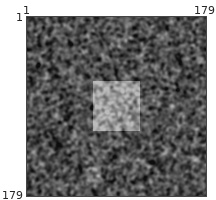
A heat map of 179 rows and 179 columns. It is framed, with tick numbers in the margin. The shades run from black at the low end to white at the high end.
An odd patch, higher than its surroundings, sits in the centre. The centre is the ninth with the highest average. No overall slope runs across the table. On average the colour sits 30% of the way up the scale.
